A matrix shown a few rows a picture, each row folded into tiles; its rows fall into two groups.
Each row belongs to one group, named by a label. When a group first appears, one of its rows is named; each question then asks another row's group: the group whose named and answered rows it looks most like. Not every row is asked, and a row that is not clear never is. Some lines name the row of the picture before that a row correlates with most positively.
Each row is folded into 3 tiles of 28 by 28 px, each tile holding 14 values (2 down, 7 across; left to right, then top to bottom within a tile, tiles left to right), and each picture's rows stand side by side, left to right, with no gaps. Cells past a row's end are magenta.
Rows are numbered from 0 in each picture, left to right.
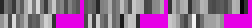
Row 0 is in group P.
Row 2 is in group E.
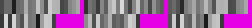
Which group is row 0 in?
P
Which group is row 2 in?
P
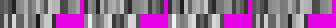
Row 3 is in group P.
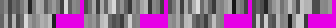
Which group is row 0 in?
P
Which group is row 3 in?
P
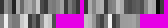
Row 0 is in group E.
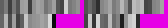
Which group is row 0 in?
P
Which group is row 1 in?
P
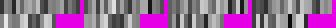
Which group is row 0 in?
E
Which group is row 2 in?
P
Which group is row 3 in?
P
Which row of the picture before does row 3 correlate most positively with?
1
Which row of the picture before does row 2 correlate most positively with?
1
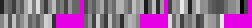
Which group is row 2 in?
E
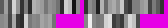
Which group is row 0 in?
P
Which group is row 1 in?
E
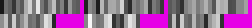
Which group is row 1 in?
E
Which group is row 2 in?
P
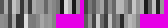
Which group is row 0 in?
P
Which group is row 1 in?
P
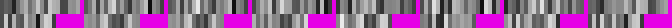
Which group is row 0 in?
P
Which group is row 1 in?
E
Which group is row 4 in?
E
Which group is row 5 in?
P
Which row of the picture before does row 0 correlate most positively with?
1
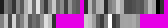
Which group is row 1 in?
E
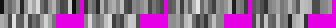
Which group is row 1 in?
E
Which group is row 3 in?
P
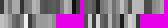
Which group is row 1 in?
P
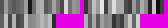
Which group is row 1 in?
E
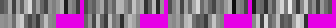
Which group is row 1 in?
P
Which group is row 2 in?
E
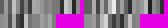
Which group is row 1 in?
E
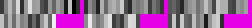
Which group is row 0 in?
E
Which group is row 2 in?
P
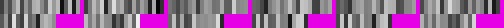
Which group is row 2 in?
P
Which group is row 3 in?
P
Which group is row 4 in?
P
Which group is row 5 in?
E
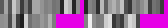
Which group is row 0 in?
P
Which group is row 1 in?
E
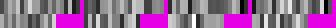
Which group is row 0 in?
E
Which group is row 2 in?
E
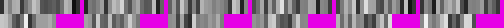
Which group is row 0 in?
E
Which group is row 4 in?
E
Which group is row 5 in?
E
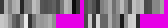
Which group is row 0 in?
E
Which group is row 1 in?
P
